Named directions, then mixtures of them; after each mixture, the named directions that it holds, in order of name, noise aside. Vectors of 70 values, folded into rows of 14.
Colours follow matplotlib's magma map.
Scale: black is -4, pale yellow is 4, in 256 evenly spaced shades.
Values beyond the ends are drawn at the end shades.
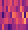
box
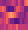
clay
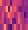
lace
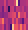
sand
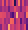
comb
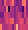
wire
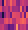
box, wire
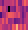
clay, sand, wire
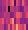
comb, sand, wire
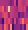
comb, sand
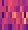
box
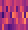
box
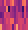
wire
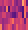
box, clay, wire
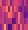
lace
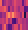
box, clay, lace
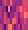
lace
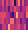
comb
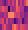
clay, lace, sand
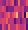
box, clay, comb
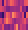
box, clay, wire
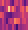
clay, wire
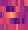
clay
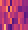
lace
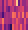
box, sand
